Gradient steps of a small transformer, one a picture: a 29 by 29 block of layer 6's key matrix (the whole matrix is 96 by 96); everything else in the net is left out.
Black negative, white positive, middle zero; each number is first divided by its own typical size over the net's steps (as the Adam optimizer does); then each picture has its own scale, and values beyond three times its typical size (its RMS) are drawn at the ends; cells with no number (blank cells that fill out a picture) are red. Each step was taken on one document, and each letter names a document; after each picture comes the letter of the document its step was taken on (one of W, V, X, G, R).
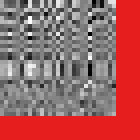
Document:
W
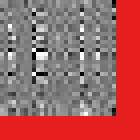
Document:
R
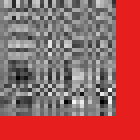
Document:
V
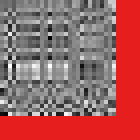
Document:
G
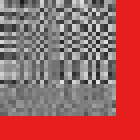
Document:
G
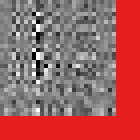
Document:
W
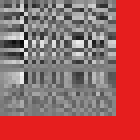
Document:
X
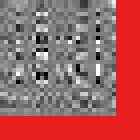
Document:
R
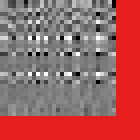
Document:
R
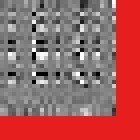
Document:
R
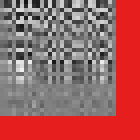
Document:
V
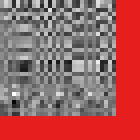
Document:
V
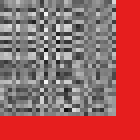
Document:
G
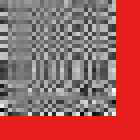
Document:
G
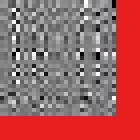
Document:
R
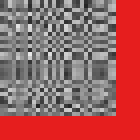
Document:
G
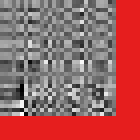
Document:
V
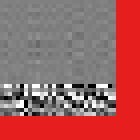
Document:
X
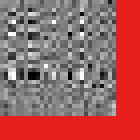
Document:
W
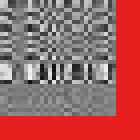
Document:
G
